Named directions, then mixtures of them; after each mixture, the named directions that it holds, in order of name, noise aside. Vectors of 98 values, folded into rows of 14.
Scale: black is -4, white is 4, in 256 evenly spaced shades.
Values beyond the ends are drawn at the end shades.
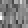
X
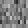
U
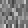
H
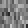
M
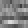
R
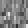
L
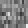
L, U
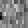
X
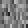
M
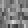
L, M, R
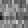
R, X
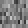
U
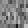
H, L, R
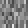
H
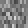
H, L, U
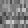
M, R, U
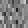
H, U, X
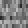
R, U, X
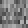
M, U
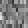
H, R, X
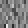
H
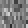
M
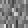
H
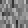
H, M, X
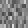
H, U
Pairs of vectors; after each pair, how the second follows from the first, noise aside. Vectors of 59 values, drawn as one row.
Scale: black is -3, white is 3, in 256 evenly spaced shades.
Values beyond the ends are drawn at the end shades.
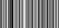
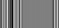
partly zeroed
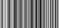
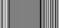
partly zeroed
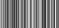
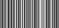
shuffled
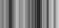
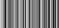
shuffled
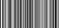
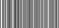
partly zeroed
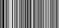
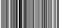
shuffled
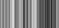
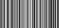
shuffled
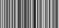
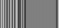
partly zeroed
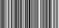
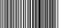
shuffled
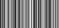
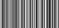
shuffled
